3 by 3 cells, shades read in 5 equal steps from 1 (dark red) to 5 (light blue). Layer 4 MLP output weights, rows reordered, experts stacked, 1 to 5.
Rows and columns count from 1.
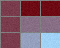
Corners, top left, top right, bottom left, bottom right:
2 1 2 5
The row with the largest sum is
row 3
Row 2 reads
2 3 3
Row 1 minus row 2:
0 -2 -2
